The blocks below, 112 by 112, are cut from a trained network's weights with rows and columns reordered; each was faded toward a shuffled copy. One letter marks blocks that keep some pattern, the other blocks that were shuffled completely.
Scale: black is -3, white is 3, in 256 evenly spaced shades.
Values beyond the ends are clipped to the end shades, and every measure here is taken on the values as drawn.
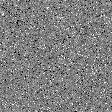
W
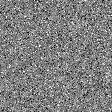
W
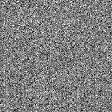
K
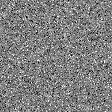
W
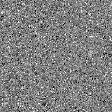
K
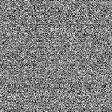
K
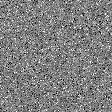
W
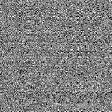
K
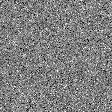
W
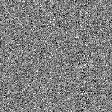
K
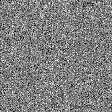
K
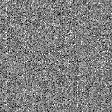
K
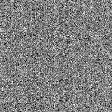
K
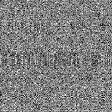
K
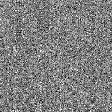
K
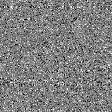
K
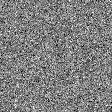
W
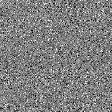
K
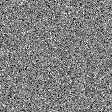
W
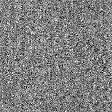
K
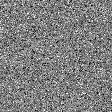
W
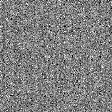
K
